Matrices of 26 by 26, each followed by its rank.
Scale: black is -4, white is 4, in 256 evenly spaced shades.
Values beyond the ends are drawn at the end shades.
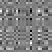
two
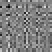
three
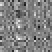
three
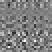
three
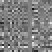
three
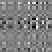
two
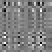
two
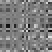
two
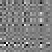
two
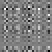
two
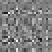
three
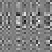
two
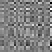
two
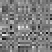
three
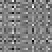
two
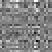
three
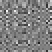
three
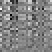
three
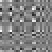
two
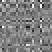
three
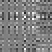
two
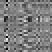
three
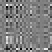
two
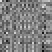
three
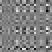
two
